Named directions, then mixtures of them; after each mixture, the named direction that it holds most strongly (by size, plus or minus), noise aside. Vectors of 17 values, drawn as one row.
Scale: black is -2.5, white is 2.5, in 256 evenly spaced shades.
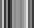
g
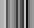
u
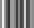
u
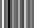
g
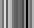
g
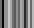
g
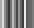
u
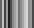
g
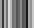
g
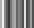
u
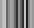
u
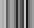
u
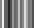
g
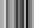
u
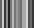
g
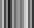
g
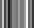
g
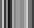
g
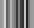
u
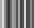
u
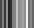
g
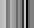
u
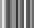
u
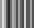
u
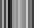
g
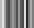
u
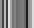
g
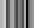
u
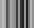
u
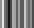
g
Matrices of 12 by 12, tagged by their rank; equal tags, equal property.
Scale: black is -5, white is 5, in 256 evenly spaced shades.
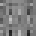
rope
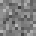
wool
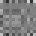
rope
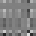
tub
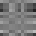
tub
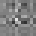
rope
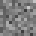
wool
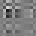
tub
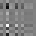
tub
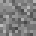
wool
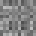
rope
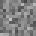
wool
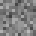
wool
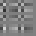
tub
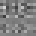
rope
